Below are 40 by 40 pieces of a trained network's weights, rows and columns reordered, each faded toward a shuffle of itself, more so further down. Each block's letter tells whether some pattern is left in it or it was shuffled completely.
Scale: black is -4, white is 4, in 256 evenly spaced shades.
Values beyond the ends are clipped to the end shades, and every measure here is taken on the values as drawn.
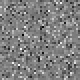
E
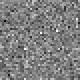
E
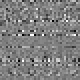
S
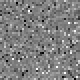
E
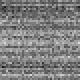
S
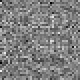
S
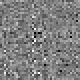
S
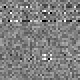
S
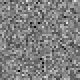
E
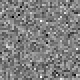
E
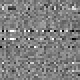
S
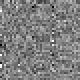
S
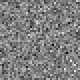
E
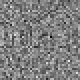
S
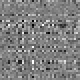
S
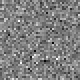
E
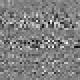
S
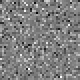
E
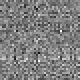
S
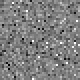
E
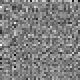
S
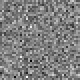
S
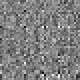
S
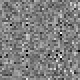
S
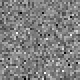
E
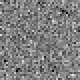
E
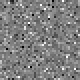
E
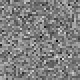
E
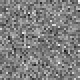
E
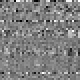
S
